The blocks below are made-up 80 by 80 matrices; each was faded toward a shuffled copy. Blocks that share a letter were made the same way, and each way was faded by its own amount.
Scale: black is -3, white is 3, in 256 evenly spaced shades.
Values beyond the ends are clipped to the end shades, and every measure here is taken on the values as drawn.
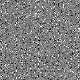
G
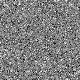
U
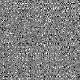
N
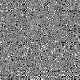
N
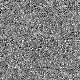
U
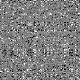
N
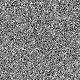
U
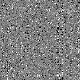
G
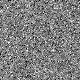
U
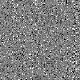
G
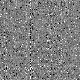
G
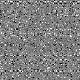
N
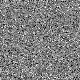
U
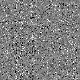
G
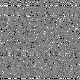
N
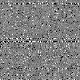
N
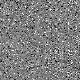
G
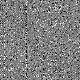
G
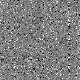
G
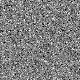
U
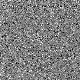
U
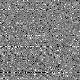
N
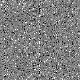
G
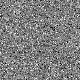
U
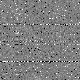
N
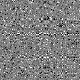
N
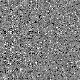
G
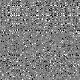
N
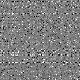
N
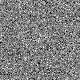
U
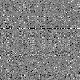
N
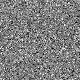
U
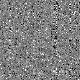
G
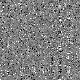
G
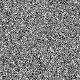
U
